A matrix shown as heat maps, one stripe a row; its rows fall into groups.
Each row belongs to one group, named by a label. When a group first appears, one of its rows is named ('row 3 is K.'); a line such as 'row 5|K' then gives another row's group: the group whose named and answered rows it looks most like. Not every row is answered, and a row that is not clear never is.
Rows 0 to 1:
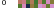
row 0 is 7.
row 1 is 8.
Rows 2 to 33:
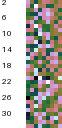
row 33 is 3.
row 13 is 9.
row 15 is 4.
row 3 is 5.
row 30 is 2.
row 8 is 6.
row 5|9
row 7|8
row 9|3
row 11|8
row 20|5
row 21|3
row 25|9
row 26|2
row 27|3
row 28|6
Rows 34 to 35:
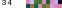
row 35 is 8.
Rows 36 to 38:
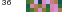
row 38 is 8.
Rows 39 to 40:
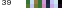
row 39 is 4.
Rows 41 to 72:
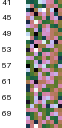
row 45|4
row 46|6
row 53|6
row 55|4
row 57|2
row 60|9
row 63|6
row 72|6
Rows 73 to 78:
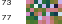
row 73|3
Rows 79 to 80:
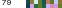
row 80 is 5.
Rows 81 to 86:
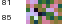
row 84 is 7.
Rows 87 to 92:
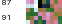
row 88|7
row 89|5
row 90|9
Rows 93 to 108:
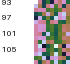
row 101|3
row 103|5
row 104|8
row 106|8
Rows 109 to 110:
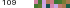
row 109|5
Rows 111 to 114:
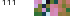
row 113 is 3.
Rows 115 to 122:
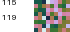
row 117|9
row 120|9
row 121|3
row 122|6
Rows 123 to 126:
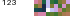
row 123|3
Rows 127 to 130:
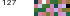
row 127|6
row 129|9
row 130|4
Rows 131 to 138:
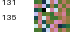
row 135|6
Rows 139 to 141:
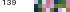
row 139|5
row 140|2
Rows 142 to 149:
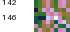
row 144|2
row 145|9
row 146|9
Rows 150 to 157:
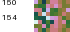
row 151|9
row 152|3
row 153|6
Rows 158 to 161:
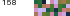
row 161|4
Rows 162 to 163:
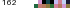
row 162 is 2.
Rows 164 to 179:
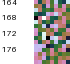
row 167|9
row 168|6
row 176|4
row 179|4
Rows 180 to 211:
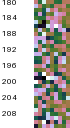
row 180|5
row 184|9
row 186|9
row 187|4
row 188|5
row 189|7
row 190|5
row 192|6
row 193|8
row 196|7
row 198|5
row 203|8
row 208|3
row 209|9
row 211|2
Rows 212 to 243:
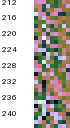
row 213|3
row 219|3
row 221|6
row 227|5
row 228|3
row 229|4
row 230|2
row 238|2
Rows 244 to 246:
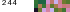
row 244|9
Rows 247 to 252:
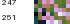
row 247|2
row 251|2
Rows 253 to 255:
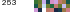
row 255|5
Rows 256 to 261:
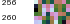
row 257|2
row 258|2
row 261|8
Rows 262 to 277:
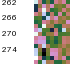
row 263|2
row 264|6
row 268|5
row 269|7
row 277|5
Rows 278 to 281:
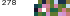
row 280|6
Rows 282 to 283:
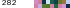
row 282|3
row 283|4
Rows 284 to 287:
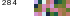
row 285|2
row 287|7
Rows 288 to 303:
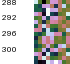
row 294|6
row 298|2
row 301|3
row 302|6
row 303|9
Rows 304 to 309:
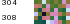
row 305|3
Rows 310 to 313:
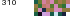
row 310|2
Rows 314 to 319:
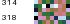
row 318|4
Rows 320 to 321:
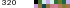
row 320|2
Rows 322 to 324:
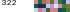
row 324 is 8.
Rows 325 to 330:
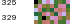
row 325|2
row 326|4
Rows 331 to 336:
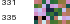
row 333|7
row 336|6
